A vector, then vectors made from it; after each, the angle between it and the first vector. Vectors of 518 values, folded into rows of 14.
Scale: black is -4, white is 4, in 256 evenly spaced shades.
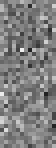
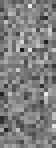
nearly opposite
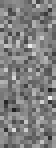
orthogonal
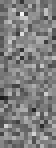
partly opposed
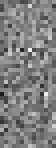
nearly opposite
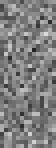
partly opposed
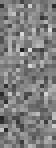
nearly opposite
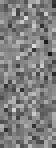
partly opposed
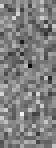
partly aligned
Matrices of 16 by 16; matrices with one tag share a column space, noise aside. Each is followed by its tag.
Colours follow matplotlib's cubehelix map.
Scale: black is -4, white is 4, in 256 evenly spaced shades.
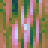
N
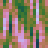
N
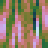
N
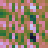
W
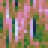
N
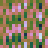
W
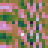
W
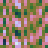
W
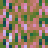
W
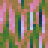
N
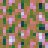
W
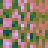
W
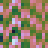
W
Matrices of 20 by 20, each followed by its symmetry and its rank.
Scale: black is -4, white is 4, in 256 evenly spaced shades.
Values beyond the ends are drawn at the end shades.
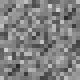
symmetric, full rank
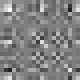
symmetric, rank three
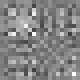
symmetric, rank three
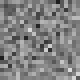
symmetric, full rank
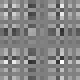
symmetric, rank one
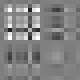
symmetric, rank one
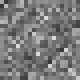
symmetric, full rank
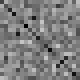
symmetric, full rank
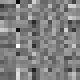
neither, rank three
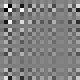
symmetric, rank one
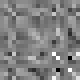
symmetric, rank three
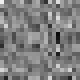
neither, rank three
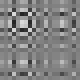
symmetric, rank one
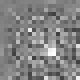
symmetric, rank three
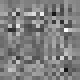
neither, rank three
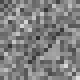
symmetric, full rank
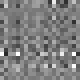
neither, rank three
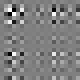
symmetric, rank one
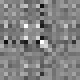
symmetric, rank three
